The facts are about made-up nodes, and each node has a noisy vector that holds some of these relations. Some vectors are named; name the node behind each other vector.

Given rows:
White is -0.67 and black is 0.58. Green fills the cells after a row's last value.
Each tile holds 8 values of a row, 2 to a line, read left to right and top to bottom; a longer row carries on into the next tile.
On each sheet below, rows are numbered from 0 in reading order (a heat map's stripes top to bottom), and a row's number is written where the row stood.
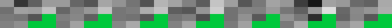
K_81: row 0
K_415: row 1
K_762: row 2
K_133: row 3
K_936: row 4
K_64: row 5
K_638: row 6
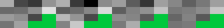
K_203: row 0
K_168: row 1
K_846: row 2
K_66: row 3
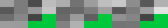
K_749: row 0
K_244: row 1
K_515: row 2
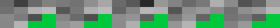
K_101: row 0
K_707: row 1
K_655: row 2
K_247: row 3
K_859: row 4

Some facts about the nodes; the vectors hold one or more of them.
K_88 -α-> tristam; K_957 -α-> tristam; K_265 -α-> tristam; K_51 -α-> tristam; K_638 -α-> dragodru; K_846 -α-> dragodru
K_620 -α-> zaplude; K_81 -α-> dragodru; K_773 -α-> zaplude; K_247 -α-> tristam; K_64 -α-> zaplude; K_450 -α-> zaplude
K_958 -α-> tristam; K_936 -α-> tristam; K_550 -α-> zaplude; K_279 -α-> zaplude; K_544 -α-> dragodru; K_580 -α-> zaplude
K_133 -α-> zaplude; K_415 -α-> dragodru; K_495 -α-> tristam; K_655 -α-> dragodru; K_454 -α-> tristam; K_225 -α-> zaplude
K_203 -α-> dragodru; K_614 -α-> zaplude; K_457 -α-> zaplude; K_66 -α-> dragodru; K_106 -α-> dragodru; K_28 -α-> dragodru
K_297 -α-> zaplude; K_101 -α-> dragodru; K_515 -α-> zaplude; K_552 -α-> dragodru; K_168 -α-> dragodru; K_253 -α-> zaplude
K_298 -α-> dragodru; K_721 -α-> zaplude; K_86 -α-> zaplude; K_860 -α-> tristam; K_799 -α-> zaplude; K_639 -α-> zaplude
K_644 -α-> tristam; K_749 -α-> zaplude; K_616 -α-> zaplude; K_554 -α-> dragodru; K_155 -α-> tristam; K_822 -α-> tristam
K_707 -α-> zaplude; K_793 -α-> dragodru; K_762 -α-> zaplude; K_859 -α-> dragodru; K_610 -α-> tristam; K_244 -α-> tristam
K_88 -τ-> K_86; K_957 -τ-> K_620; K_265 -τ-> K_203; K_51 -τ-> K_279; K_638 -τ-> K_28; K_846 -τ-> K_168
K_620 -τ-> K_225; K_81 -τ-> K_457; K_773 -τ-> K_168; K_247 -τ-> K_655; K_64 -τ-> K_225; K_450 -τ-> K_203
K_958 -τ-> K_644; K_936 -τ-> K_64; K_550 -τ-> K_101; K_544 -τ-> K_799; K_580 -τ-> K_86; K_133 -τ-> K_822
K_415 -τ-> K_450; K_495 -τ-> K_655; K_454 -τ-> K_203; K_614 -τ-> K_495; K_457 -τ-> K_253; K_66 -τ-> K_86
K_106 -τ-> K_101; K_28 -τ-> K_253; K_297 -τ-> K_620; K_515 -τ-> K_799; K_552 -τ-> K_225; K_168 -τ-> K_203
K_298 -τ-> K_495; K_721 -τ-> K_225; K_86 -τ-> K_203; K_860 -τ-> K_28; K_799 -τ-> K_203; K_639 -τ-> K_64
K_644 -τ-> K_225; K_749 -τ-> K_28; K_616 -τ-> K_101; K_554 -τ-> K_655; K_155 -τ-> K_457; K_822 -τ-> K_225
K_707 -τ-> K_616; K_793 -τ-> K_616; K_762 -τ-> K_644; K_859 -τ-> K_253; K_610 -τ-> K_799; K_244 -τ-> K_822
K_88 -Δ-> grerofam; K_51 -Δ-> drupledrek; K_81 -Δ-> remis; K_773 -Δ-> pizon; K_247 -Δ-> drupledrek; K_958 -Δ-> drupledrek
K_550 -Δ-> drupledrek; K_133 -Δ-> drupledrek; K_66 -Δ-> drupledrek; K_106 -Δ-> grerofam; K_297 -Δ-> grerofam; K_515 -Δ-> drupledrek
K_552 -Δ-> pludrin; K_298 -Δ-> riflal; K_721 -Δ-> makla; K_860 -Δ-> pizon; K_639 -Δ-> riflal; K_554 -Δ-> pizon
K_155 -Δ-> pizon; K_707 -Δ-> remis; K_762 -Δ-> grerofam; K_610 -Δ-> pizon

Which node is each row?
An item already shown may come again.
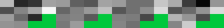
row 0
K_457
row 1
K_415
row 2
K_580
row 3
K_168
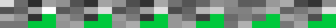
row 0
K_799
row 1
K_279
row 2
K_279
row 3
K_616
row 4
K_552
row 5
K_203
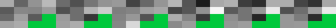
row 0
K_860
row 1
K_616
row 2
K_644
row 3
K_450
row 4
K_253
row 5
K_253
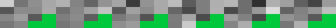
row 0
K_610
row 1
K_544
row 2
K_155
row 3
K_822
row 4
K_773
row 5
K_846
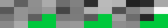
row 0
K_51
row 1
K_614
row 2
K_457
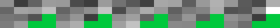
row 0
K_81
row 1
K_28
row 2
K_495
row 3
K_88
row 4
K_86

